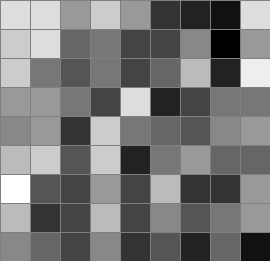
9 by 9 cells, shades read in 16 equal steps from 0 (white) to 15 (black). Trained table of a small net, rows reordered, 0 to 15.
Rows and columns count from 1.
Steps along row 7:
up up down up down up same down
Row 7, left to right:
0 10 11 6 11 4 12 12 6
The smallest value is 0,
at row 7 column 1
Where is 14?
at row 1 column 8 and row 9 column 9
